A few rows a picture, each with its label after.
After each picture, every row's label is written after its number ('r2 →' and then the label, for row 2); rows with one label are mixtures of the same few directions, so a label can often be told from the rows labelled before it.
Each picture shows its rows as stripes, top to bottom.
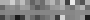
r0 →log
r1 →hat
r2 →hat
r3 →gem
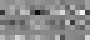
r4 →gem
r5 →log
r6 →hat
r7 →hat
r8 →log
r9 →hat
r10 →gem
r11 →gem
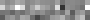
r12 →gem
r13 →gem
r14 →log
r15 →hat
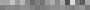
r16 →log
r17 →hat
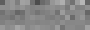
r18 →hat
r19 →log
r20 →gem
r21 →log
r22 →gem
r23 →gem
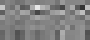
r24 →gem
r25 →hat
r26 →hat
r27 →hat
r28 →gem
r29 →log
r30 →gem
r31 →gem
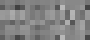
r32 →gem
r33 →gem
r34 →log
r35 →log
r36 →log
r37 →hat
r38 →hat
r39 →gem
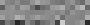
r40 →hat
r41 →hat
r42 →log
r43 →gem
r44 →gem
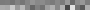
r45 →log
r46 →log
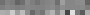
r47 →gem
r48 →gem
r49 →log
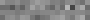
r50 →hat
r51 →log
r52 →gem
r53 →hat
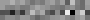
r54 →log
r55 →hat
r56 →log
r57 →hat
